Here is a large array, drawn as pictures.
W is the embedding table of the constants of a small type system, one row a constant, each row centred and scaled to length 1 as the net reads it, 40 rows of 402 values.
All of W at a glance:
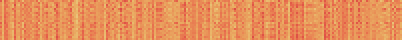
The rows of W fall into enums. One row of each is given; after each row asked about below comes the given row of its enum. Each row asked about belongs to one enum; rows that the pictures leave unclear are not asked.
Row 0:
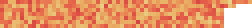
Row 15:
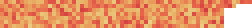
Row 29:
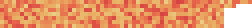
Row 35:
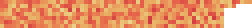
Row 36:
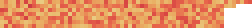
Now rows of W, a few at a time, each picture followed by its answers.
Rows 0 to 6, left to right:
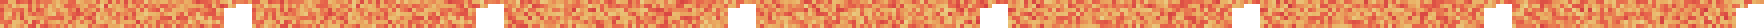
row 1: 0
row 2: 29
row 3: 15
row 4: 36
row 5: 36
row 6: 35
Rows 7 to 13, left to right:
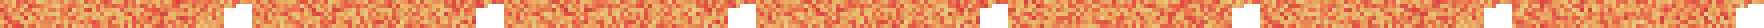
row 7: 29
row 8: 15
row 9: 15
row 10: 15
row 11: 36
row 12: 29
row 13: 35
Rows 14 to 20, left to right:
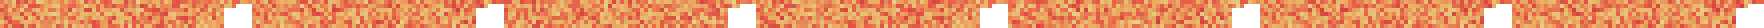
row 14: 29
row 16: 0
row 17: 29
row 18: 35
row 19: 15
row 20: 15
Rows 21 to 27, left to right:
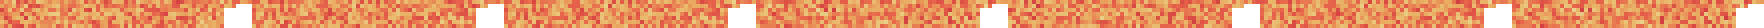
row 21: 29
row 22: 0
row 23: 0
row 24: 35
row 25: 36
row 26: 0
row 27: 35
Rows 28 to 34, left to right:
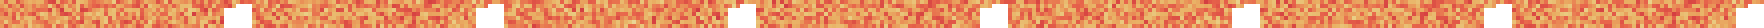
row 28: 15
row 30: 35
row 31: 36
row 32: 0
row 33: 36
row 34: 29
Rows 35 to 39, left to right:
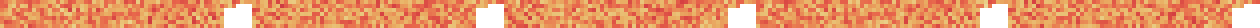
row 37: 29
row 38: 35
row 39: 36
